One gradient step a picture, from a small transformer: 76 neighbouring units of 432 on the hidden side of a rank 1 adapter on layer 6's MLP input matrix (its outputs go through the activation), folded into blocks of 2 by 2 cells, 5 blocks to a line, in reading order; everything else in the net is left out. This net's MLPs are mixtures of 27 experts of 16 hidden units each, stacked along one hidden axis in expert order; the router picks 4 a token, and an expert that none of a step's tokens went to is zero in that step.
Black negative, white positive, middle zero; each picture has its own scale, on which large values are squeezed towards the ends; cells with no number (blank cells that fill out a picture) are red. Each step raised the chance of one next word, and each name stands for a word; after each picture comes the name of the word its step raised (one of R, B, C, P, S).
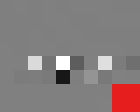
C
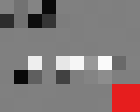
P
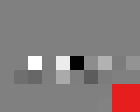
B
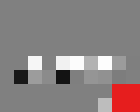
P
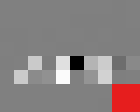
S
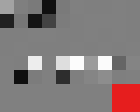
P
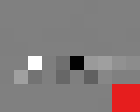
B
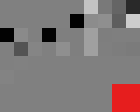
S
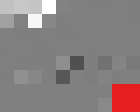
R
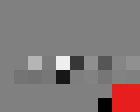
B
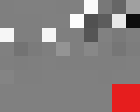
C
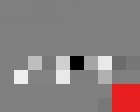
S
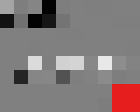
P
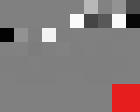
C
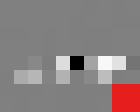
S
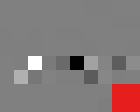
B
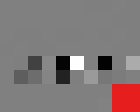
R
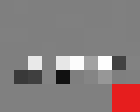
P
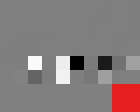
C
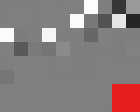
C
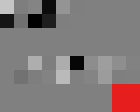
S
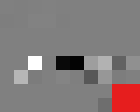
B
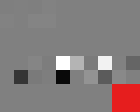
C
